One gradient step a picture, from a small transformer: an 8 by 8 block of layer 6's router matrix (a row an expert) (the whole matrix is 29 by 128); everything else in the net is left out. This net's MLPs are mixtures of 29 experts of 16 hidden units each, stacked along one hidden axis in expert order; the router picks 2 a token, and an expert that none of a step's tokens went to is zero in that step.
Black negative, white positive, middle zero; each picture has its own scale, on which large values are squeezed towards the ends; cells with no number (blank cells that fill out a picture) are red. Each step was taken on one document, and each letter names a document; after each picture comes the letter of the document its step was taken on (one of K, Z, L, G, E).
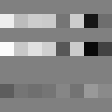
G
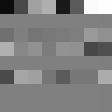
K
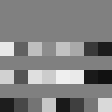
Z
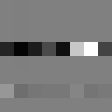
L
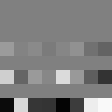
Z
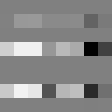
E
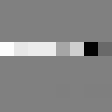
G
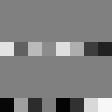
Z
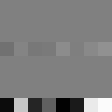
Z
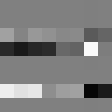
L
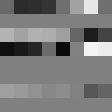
L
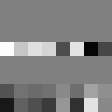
G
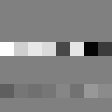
G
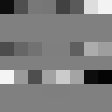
K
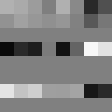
L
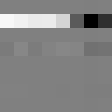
L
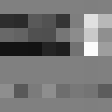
L
